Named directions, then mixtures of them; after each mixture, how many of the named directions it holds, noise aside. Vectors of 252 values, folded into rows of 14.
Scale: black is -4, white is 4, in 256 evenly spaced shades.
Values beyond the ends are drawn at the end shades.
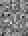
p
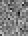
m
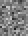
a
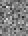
three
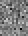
three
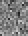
one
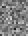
two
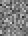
three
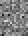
one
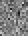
one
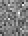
one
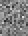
three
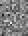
one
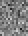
two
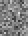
three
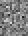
two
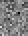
three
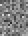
one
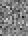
three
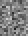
one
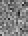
one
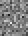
one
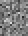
two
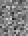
one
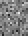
two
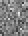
one
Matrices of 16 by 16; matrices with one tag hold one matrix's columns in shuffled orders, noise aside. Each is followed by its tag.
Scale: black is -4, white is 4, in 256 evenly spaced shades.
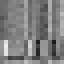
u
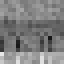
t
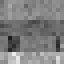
t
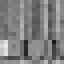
u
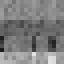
t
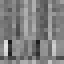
u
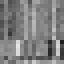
u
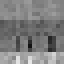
t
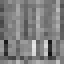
u
